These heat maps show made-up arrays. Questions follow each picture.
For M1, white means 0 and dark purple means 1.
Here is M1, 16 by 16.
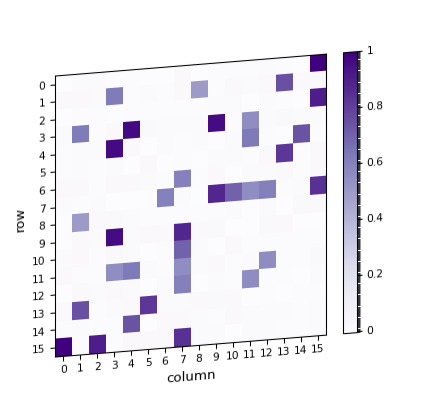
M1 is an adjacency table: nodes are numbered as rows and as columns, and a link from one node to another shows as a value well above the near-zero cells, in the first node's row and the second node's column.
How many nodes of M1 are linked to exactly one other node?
7
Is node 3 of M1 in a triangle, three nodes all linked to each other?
yes
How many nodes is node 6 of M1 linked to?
1
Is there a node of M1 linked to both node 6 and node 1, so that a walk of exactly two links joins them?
no
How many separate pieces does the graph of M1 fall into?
1
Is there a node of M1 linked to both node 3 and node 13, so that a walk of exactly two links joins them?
yes
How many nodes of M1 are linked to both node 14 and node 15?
0
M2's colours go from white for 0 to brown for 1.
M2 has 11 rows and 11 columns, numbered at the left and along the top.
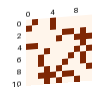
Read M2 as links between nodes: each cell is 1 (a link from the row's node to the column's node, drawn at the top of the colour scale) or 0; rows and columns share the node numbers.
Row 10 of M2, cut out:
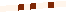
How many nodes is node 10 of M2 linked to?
3
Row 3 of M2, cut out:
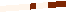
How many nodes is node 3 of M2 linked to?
4
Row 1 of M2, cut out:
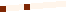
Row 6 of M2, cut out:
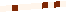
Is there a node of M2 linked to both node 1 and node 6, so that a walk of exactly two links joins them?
no
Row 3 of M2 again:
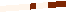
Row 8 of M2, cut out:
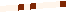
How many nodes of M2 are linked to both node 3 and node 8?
2
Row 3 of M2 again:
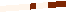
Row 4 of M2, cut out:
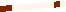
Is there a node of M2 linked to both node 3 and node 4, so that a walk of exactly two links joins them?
yes
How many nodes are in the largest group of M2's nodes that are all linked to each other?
4
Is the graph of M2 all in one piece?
yes
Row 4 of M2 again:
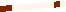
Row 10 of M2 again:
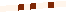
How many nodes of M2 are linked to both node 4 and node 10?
0
